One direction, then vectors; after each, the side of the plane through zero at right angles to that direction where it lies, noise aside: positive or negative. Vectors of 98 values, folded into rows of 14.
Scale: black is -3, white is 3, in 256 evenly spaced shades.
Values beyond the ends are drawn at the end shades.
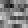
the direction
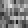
negative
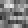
negative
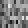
negative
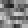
positive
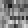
positive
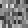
negative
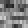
positive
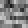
positive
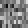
positive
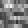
negative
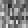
positive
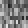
positive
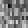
positive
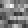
negative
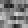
positive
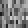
negative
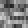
positive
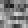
positive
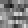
positive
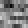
positive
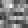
negative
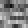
positive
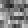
positive
